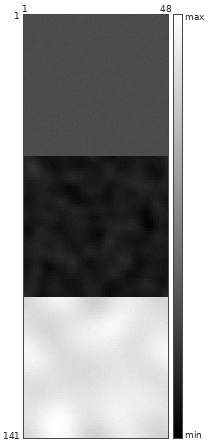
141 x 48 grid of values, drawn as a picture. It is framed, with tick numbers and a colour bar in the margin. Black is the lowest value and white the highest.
It is made of 3 by 1 panels. Panel 1,1: low, flat. Panel 2,1: very low, blotchy, faint in contrast. Panel 3,1: very high, smooth, faint in contrast.
